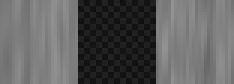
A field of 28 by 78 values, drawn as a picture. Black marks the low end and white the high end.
It is made of 1 by 3 panels. Panel 1,1: middling, streaked downward, faint in contrast. Panel 1,2: very low, checkered, faint in contrast. Panel 1,3: middling, streaked downward, faint in contrast.
